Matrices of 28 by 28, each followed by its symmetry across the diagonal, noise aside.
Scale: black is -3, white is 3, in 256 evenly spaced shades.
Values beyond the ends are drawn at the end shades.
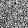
neither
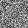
symmetric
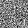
neither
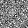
symmetric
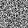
neither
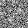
symmetric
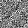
symmetric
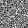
symmetric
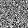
neither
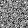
symmetric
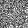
symmetric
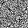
symmetric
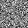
neither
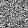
neither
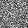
neither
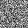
neither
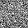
neither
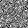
symmetric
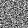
neither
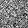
symmetric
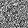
neither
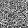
neither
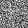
symmetric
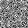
symmetric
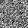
symmetric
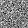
symmetric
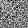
symmetric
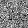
neither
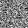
neither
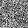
neither
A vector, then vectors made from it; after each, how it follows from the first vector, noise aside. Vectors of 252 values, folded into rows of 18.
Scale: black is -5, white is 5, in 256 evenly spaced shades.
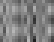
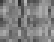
reversed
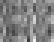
negated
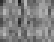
reversed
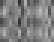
reversed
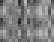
reversed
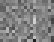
sign-scrambled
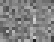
sign-scrambled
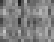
reversed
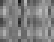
reversed
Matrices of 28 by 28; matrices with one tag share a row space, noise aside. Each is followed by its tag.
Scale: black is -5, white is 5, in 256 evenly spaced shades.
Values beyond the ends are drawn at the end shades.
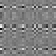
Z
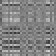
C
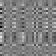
Z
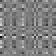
Z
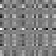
Z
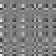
Z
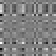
Z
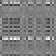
C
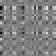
Z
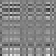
C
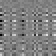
Z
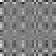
Z
